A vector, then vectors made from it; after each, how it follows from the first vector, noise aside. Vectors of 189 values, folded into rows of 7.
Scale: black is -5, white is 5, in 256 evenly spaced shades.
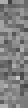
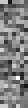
scaled up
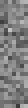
reversed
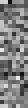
scaled up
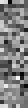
scaled up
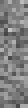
reversed
